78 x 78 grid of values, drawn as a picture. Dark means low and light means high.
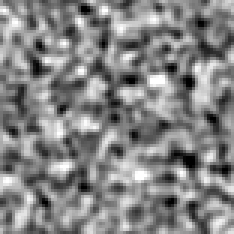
The bottom middle is the ninth with the highest average. The values follow a bell shape. The texture is blotchy. There is no overall slope. Neither half mirrors the other. There is no seam.
